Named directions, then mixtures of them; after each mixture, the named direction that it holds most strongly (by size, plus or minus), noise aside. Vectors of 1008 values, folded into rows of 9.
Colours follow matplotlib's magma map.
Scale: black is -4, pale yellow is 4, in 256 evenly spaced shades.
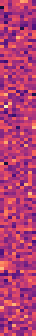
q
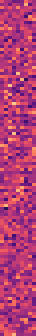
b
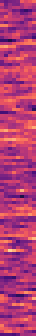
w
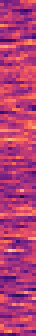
w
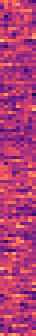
w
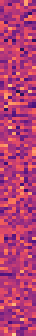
b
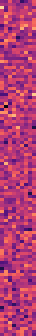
q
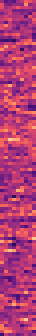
w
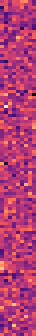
q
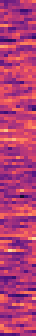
w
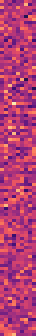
b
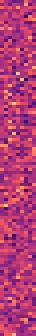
b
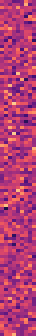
b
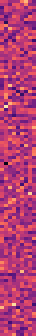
q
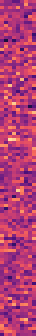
b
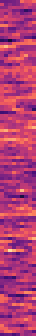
w
